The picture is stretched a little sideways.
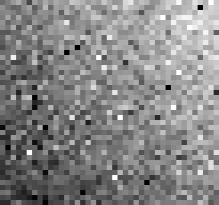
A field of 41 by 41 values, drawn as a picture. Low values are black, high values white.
Ninth with the highest average: top right. Odd rows or columns: none. Ninth with the lowest average: bottom left. Mirror symmetry: none. Slope: up to the top right. Stripes: none.
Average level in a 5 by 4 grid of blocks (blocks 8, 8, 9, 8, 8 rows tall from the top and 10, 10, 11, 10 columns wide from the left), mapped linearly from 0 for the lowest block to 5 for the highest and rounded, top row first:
2 3 4 5 | 2 3 3 5 | 1 2 3 4 | 1 2 2 3 | 0 1 2 3
